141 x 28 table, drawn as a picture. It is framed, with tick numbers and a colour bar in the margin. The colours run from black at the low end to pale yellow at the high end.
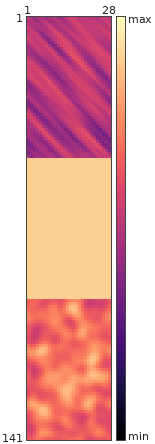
The table splits into 3 rows of 1 panel. Panel 1,1: middling, slanting down to the right. Panel 2,1: very high, flat. Panel 3,1: high, blotchy.
